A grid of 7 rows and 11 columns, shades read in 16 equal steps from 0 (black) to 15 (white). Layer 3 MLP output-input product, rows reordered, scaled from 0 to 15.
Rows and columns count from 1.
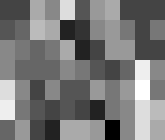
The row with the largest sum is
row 5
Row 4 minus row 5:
-5 -2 2 -2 3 2 -4 -3 -3 -1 1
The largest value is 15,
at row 5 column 10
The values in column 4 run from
2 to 10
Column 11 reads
4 7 4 8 7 11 10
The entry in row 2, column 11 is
7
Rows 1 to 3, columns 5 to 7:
13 5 9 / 2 3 8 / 10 2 4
